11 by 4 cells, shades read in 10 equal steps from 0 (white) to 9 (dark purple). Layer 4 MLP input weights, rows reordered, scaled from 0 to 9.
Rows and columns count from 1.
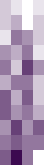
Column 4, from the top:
1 2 2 1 4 2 2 3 6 5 0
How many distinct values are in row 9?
3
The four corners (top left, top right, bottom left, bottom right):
2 1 6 0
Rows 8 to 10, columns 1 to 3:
6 4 5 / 4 7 4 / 5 6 5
